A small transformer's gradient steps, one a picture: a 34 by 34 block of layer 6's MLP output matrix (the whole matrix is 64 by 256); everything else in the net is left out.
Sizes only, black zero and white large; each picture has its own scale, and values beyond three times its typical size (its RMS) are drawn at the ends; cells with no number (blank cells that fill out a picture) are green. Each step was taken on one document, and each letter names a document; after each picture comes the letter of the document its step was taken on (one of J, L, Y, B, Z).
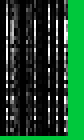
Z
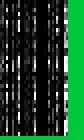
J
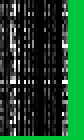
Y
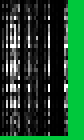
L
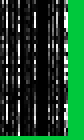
J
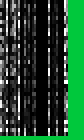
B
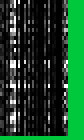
Y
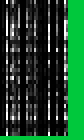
Z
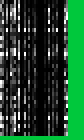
B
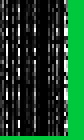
J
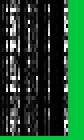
L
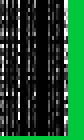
J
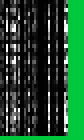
B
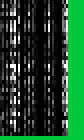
Y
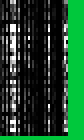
Y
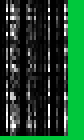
Z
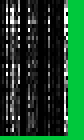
L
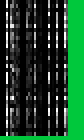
Z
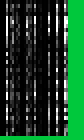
Z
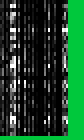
Y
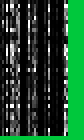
L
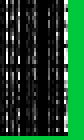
J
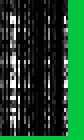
Y
